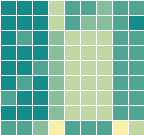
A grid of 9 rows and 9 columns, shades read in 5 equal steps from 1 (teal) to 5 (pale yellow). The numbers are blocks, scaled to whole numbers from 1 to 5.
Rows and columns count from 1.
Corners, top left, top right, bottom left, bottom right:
1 2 2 4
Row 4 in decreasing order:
4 4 4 3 2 2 1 1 1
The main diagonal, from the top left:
1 1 1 3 4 4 4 2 4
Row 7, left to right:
2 1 1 3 4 4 4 2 2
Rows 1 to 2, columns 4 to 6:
4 2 2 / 4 2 3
